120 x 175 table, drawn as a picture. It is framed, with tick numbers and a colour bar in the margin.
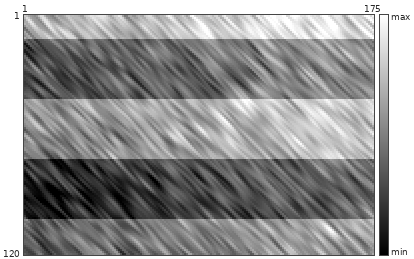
The ninth with the lowest average is the bottom left. There is an overall slope up to the top right. Horizontal stripes repeat 2 times down the table. On average the colour sits 50% of the way up the scale.
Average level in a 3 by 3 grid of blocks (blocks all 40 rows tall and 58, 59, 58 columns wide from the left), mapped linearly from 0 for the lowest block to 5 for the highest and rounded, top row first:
235
345
013
